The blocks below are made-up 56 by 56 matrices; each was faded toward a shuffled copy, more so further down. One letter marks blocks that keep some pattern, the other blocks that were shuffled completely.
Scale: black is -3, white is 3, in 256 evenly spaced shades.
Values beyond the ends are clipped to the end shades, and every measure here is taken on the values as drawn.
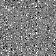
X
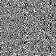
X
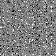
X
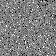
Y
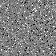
Y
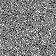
Y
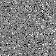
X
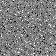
Y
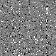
X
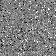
Y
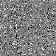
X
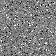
Y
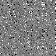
X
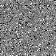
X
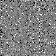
X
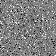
Y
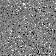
Y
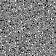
Y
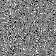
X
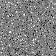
Y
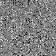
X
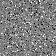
Y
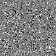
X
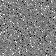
Y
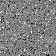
Y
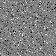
Y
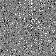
X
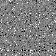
X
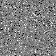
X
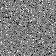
Y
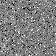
Y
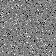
Y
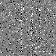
X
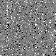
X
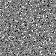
Y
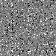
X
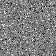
Y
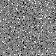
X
